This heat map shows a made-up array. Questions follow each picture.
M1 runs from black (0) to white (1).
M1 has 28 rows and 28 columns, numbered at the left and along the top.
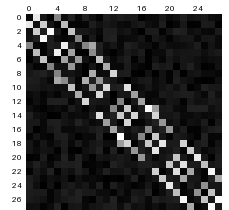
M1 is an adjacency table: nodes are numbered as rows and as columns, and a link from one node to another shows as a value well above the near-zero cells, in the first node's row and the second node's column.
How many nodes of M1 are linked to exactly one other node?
0
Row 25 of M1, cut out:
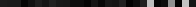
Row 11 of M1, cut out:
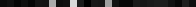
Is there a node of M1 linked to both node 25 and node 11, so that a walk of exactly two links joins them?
no
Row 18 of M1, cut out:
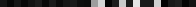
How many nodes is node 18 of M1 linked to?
5
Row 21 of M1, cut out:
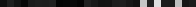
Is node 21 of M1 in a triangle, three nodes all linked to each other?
no
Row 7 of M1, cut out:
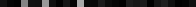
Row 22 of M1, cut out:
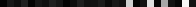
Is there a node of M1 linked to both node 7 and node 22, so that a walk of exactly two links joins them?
no
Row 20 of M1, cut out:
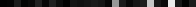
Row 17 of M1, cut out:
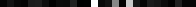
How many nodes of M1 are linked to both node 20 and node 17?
1
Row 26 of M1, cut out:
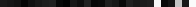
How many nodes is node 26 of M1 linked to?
3
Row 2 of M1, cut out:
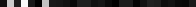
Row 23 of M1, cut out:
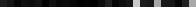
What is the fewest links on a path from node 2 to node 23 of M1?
6
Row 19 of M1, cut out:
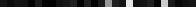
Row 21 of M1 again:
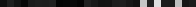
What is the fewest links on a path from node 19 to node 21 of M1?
3
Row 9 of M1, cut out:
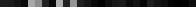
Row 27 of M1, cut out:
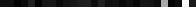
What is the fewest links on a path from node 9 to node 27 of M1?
6
